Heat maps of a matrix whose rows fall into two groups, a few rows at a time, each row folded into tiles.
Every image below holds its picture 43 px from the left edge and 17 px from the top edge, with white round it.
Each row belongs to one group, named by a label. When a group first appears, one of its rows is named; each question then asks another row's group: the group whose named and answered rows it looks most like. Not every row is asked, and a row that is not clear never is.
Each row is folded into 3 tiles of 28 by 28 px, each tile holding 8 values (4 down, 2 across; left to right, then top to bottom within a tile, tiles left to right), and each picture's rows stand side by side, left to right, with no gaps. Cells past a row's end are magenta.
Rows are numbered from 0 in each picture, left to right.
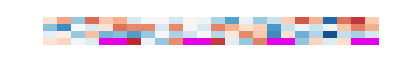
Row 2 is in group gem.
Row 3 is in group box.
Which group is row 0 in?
box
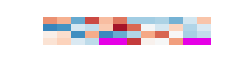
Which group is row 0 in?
box
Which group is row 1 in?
gem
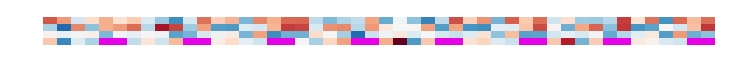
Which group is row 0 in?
box
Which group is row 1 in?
gem
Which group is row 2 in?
box
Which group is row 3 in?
gem
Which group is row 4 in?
gem
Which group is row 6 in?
gem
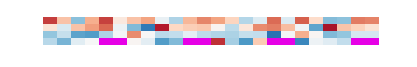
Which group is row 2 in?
box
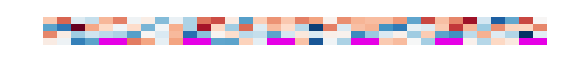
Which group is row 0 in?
box
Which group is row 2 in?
box
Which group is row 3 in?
box
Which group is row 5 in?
box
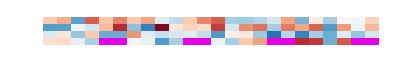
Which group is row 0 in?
box
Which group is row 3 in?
gem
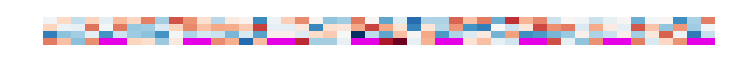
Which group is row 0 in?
gem
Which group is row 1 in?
box
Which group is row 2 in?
gem
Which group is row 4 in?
gem
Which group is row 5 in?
box
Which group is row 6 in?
gem
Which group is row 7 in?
gem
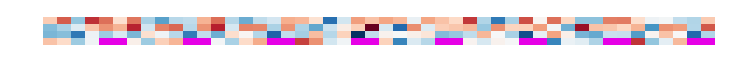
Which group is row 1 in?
gem
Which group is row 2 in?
gem
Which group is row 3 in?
box
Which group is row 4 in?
box
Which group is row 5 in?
box
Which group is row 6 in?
box
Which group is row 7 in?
gem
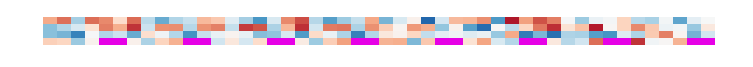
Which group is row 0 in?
box
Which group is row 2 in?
gem
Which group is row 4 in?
gem
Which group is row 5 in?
box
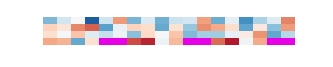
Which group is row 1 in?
gem
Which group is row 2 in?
gem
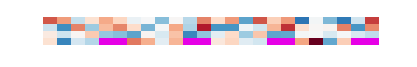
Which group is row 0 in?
box
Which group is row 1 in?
gem
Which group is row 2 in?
box
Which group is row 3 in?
gem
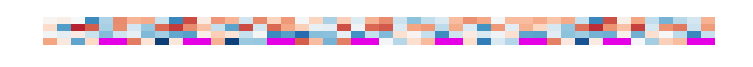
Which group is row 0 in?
gem
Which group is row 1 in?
box
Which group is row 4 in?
gem
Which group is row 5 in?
box
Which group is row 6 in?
box
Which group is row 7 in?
gem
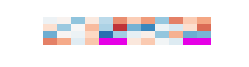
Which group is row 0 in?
gem
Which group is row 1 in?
box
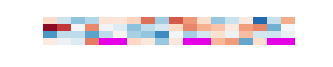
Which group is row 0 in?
gem
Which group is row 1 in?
box
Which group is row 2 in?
gem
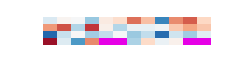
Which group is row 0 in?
gem
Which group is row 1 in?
box
